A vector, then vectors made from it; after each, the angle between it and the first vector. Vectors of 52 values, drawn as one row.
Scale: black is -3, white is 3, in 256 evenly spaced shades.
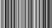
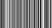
partly opposed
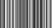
nearly opposite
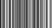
nearly opposite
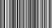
partly opposed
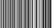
partly aligned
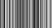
nearly opposite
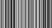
nearly parallel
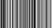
partly opposed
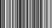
nearly opposite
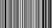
partly aligned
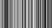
partly aligned
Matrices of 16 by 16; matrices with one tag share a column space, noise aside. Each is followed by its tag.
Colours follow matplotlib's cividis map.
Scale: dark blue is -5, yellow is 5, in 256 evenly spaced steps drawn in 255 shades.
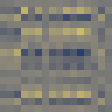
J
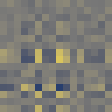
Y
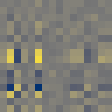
Y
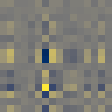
Y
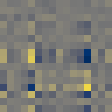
Y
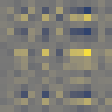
J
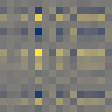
J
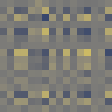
J
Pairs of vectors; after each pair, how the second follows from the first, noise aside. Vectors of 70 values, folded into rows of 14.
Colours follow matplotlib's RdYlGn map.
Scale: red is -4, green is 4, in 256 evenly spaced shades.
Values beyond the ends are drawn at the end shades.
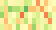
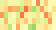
sign-scrambled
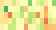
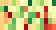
scaled up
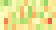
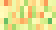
negated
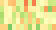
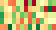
scaled up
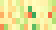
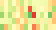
negated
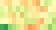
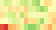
negated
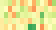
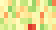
negated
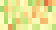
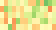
negated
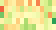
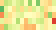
negated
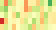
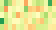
sign-scrambled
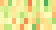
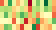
scaled up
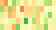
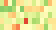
sign-scrambled
